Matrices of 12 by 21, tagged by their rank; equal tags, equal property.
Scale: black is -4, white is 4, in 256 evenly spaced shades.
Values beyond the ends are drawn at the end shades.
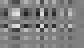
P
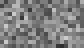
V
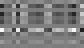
P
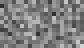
V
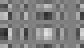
P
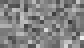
V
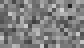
V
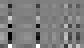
P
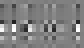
P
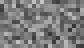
V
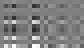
P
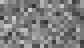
V
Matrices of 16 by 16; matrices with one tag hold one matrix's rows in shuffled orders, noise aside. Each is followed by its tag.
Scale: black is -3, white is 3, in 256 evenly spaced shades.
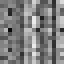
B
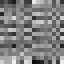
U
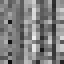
B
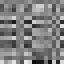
U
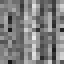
B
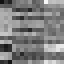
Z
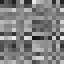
U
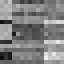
Z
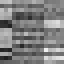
Z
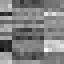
Z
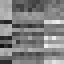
Z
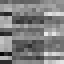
Z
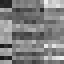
Z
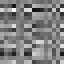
U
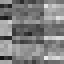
Z
